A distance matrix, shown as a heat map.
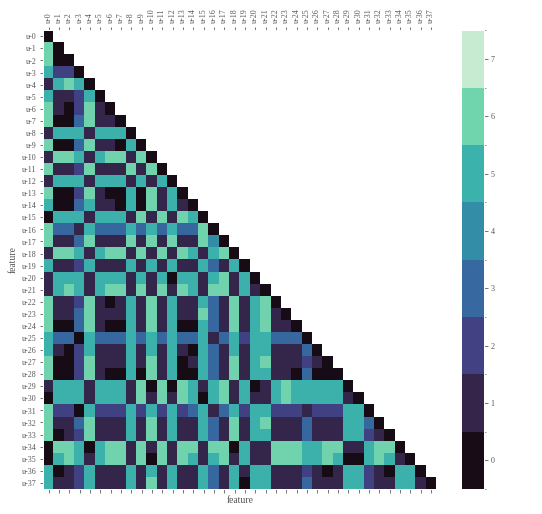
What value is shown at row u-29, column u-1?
5
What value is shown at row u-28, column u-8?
5
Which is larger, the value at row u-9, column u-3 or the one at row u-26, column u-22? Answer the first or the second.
the first
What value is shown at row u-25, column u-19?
2
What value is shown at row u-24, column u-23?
1
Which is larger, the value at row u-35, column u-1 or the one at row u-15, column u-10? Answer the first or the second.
the first
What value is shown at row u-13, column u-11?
1
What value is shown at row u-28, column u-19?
1
